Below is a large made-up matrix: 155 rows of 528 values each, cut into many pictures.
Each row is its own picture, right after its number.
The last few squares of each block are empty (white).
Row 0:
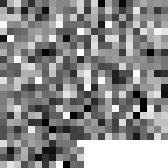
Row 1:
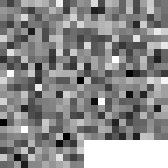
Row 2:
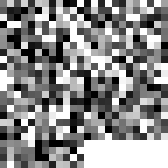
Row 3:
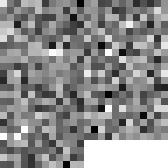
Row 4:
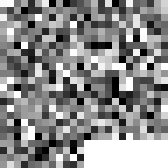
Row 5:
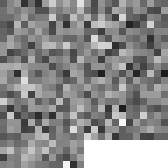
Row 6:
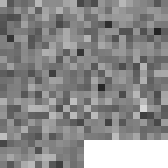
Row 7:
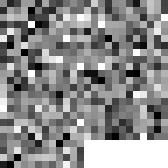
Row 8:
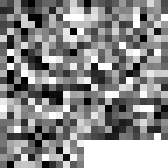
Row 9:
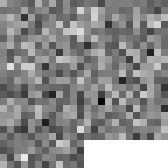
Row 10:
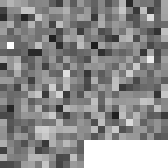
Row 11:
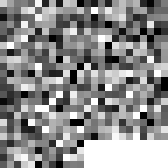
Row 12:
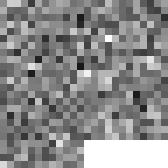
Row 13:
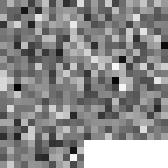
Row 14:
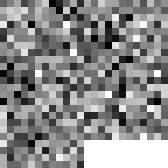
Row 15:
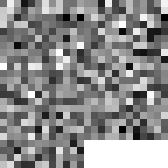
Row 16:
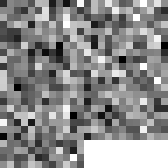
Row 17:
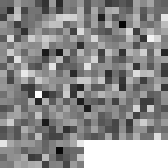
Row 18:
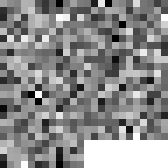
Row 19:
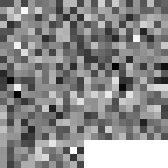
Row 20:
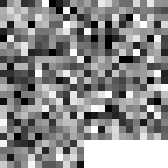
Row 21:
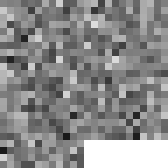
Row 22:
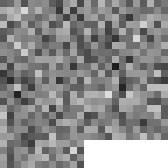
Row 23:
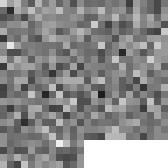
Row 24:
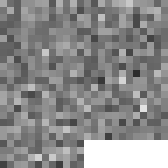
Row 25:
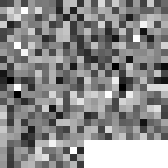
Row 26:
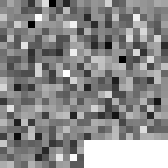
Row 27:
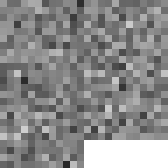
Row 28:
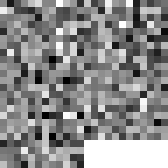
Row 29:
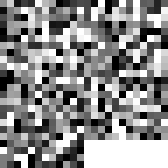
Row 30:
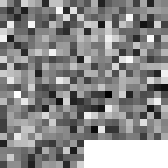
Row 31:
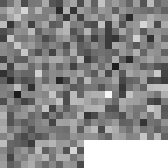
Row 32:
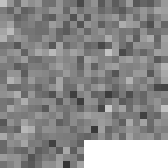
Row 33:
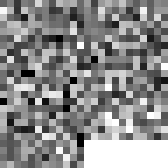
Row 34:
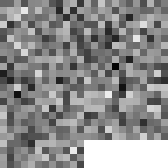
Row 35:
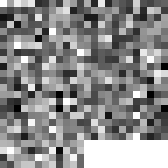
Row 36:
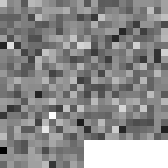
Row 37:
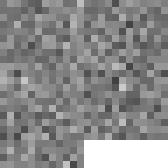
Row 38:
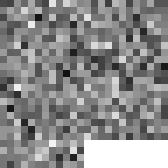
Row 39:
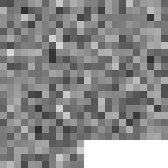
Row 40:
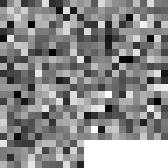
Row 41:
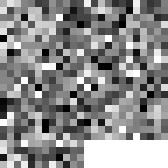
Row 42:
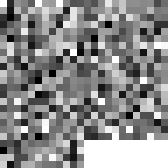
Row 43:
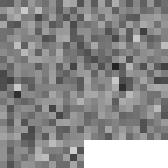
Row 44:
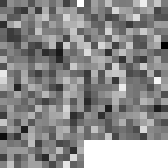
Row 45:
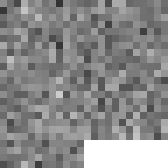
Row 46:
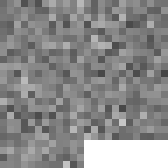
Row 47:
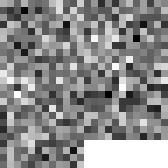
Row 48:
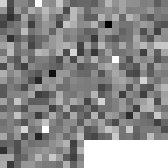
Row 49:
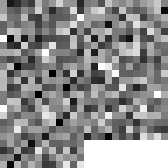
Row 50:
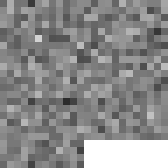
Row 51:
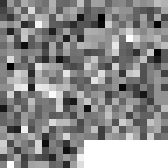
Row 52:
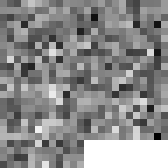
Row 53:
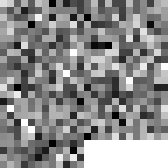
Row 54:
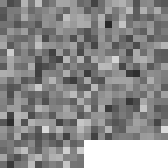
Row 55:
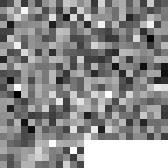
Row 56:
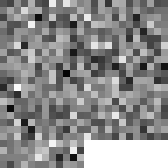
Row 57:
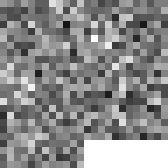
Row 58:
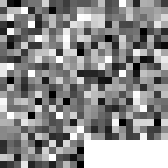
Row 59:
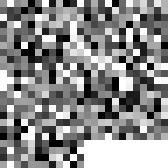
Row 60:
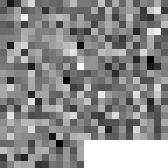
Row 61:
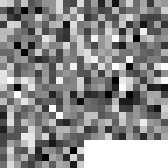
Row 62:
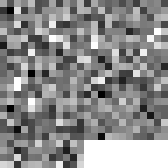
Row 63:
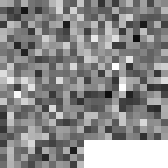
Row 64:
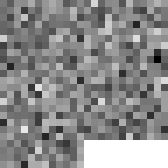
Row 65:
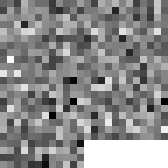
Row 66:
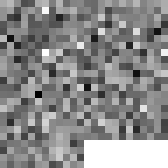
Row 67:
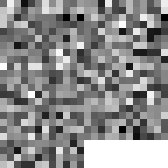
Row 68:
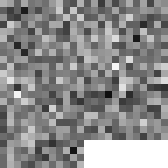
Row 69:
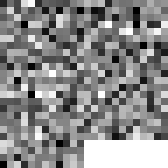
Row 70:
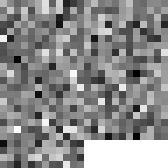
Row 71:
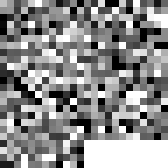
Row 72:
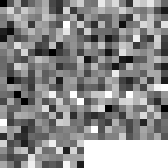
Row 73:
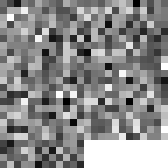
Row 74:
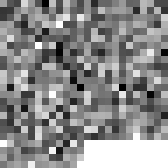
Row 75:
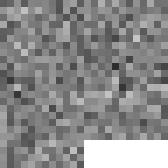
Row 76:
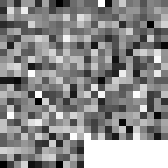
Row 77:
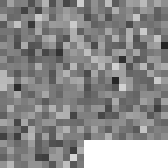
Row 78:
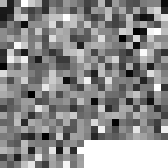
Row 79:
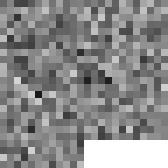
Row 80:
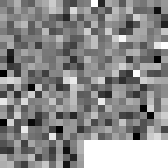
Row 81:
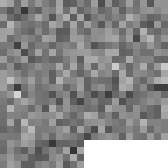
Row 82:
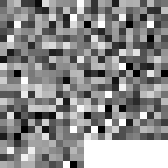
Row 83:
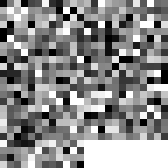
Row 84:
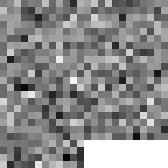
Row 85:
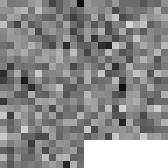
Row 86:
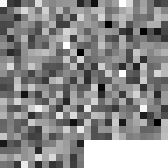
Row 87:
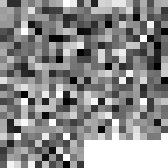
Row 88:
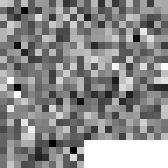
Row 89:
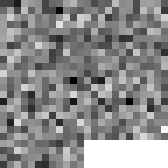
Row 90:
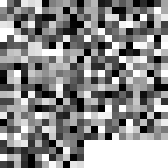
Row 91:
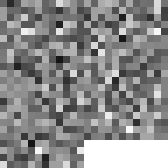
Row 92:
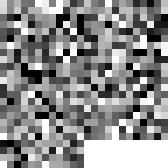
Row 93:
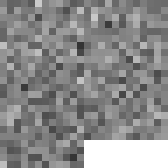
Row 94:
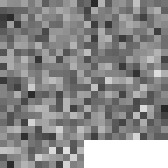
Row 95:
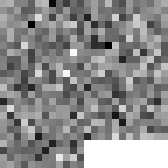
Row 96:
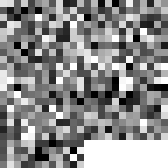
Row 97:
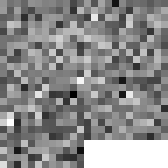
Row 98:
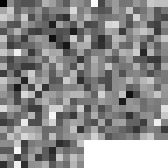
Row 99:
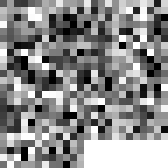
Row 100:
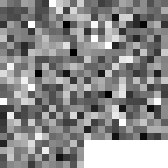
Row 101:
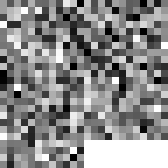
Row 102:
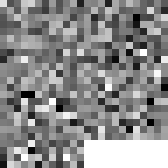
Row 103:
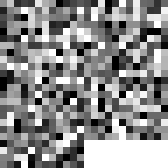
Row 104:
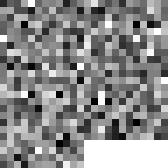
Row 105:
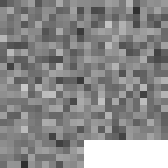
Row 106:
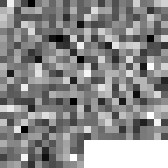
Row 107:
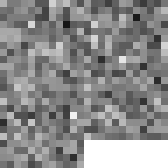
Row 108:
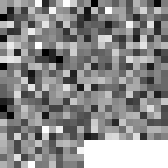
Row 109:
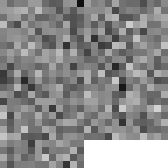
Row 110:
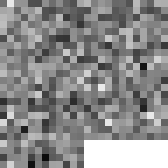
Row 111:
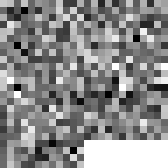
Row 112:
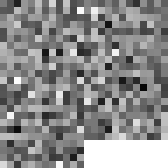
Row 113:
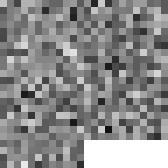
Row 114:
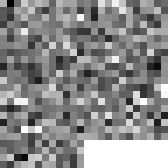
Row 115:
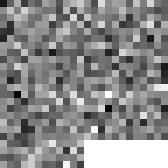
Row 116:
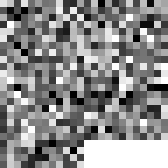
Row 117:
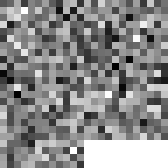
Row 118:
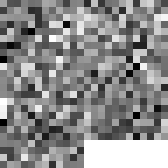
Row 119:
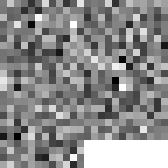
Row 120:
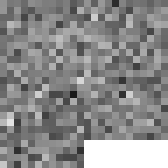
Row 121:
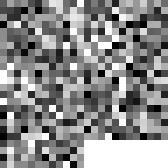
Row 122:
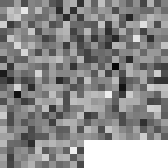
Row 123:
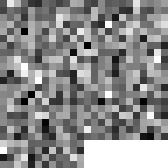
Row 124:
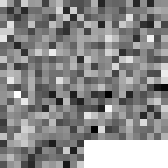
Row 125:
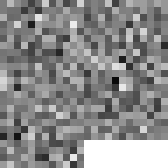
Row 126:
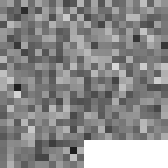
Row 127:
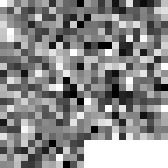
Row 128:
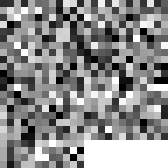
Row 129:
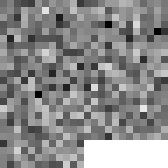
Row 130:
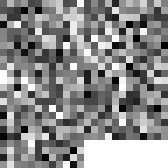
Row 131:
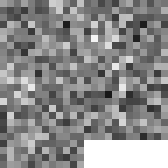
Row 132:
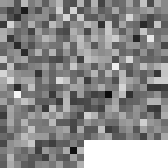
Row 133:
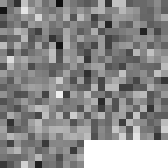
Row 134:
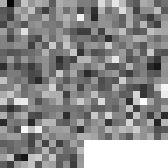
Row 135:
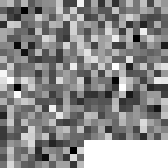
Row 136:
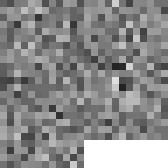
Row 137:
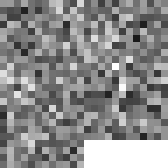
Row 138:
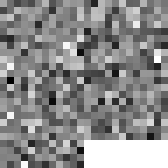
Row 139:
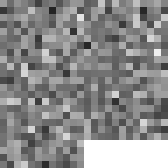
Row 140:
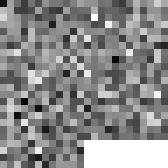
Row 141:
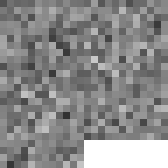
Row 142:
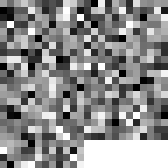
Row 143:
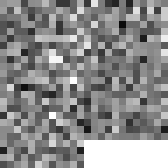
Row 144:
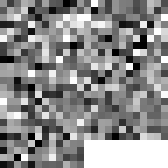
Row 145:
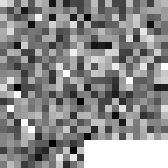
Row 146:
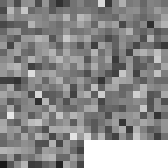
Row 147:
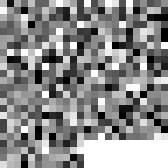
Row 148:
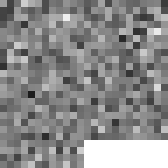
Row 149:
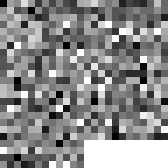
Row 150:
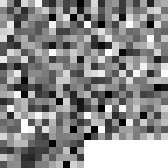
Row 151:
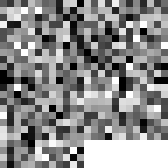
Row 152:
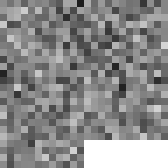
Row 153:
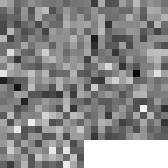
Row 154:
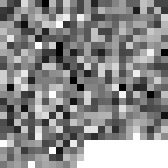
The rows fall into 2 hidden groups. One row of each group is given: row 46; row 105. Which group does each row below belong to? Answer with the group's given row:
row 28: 105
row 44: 46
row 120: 105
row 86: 105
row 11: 105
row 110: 105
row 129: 105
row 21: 105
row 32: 46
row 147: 105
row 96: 46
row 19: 46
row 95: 46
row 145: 46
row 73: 105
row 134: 105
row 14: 46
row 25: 46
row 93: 105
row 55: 46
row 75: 46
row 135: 46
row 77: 46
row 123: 105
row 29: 105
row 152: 46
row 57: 46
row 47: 46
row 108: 105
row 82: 46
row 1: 105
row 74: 105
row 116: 46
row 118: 105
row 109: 46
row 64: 105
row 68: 46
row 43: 46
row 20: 46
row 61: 46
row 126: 46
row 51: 105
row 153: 105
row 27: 46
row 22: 46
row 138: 105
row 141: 105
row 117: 46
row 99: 105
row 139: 105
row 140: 105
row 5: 46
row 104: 105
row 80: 105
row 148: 105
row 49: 105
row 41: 105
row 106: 105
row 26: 46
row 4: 46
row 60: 105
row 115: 46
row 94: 105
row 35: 105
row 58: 105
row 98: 105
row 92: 105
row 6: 105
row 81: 46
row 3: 46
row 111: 46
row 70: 105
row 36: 105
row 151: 46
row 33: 105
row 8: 105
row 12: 105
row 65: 105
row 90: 46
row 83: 46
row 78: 105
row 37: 46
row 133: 105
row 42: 105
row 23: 105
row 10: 105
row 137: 46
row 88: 46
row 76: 105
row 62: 105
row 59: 46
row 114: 105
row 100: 46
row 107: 46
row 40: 46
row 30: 46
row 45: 105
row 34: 46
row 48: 105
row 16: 46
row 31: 46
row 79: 105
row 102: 105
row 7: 105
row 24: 105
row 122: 46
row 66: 105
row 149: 105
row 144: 105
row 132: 46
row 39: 105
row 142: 105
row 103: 105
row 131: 46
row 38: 46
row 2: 46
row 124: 46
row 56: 46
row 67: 105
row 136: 46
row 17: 105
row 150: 46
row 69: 105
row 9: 105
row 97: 105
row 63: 46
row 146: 105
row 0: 105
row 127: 46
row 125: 46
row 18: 105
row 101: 46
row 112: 105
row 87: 105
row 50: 105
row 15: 105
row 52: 105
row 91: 105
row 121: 46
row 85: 46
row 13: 46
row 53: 46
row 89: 105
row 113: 105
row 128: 46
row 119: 46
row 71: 105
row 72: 46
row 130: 46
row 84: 105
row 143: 105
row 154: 105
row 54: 105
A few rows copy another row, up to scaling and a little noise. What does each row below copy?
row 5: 46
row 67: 15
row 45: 133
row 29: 103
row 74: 154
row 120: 97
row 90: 3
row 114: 134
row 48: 42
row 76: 146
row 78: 148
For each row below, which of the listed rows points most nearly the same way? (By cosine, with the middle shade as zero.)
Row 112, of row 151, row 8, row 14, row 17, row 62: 62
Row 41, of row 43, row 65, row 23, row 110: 110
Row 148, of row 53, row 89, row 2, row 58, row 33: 89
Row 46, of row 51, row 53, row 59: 59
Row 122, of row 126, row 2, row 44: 44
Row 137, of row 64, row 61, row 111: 61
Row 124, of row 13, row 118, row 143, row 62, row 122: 13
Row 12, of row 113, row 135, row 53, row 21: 53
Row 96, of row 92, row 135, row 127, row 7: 135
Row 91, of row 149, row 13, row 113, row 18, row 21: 149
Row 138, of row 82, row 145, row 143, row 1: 143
